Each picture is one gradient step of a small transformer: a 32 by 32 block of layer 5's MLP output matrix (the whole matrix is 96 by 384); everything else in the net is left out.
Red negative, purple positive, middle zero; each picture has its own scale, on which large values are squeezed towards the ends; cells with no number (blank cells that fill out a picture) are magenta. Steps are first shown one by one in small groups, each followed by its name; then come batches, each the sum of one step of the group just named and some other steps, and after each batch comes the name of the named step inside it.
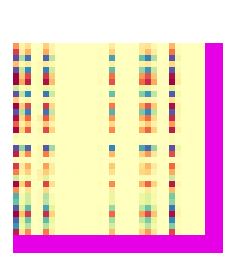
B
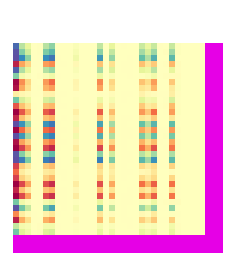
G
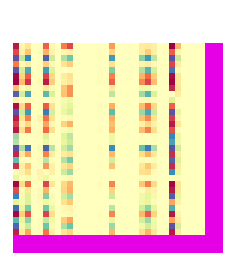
B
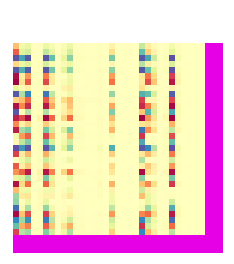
B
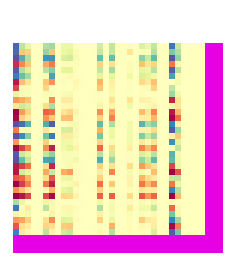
G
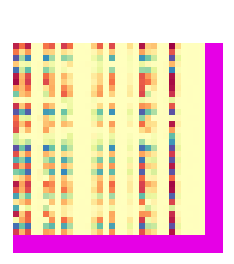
B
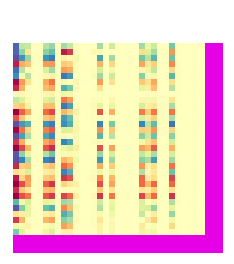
G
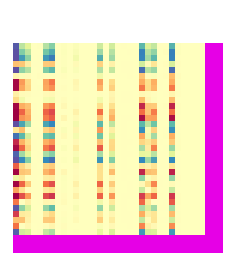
G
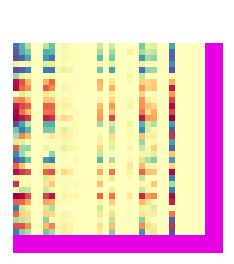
G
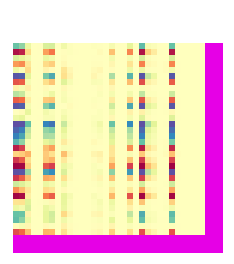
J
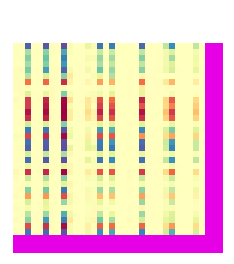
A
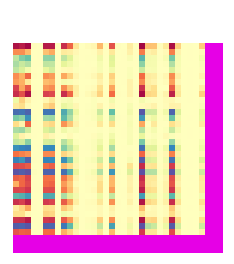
J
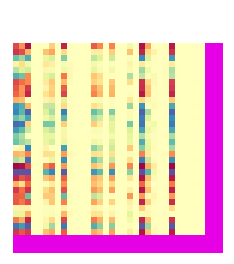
J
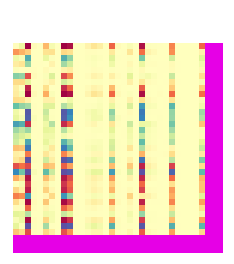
J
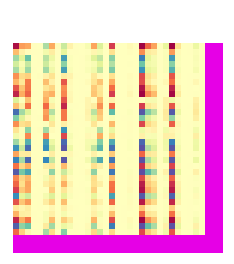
A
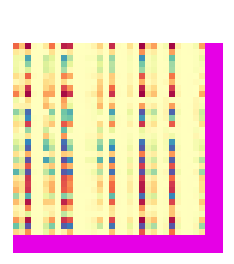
A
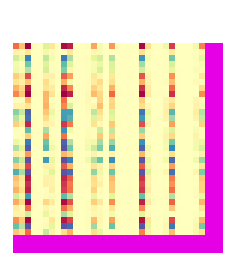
A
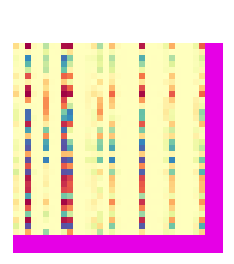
A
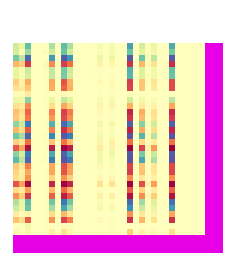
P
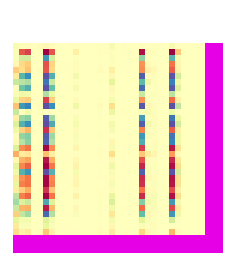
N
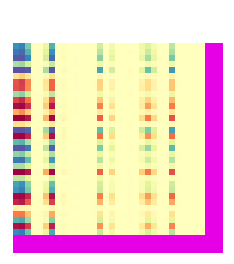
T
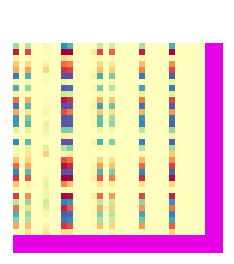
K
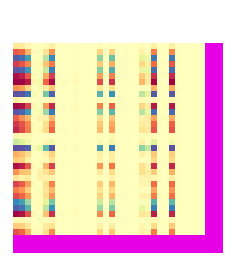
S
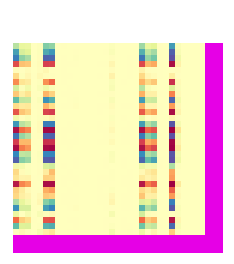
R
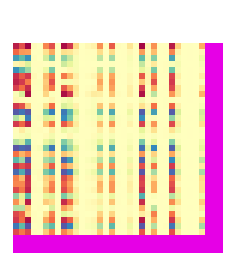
S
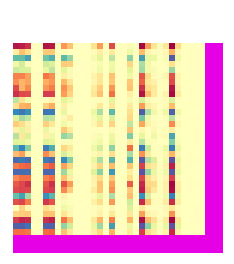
P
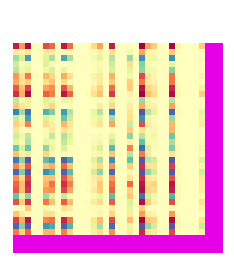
P
